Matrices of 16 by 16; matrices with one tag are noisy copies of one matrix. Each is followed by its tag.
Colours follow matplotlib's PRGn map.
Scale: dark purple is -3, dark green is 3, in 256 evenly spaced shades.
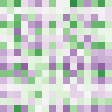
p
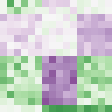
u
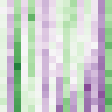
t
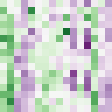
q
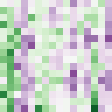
q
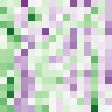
q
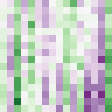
t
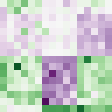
u
